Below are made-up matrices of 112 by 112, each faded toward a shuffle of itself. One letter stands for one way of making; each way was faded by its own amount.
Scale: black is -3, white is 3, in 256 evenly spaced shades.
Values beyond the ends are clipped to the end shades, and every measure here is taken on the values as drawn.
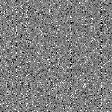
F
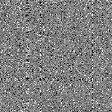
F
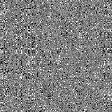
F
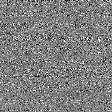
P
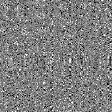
F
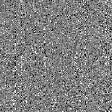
F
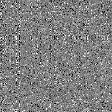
F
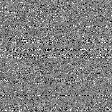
P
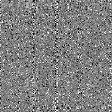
F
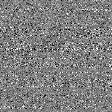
P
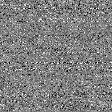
P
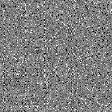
F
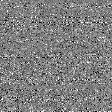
P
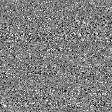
P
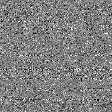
P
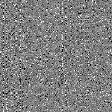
F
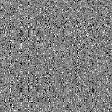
F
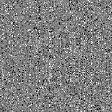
F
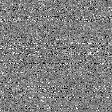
P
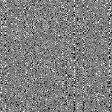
F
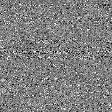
P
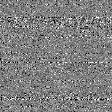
P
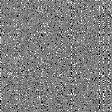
F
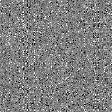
F
